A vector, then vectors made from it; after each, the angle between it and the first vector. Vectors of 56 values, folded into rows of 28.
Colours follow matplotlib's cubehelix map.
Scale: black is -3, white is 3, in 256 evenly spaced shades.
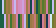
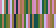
orthogonal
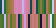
nearly parallel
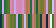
nearly parallel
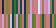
partly opposed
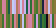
partly aligned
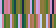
nearly opposite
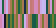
partly opposed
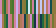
orthogonal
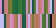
nearly opposite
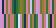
nearly opposite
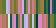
orthogonal
